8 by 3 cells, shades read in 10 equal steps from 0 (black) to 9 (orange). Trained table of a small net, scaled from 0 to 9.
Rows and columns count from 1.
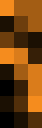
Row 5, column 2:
6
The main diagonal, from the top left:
9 4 1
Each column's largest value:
9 8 9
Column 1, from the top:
9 1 4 9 1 0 1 0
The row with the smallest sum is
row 8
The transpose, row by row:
9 1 4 9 1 0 1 0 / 6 4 2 8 6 2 3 1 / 6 6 1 2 8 8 9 3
